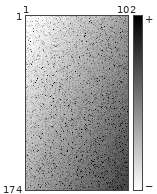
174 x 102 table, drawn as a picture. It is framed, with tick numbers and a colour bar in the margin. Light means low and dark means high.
There is an overall slope up to the bottom right. The ninth with the highest average is the bottom right. The grain is fine, like static. There are no regular stripes. The top left is the ninth with the lowest average. On average the colour sits 40% of the way up the scale.
